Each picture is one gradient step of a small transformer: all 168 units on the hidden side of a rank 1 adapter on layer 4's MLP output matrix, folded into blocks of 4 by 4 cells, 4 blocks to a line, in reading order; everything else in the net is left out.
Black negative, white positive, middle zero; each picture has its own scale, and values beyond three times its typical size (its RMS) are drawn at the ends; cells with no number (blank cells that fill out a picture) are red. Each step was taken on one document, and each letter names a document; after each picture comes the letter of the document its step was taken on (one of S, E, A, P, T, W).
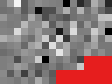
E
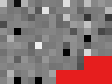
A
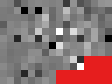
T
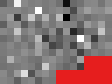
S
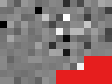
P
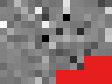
P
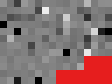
A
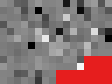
T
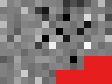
P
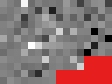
T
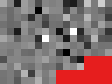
P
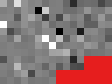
P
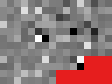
T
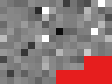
E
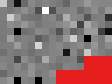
A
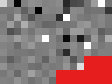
P
